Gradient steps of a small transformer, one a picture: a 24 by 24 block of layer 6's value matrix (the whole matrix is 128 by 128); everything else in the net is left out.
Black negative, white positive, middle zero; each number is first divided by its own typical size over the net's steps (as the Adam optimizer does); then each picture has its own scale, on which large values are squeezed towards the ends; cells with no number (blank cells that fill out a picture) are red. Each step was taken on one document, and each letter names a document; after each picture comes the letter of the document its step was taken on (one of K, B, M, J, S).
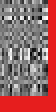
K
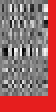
K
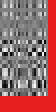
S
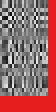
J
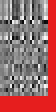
K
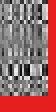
K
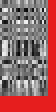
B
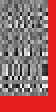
K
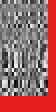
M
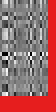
S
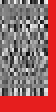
M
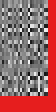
M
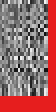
M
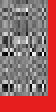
S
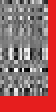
K
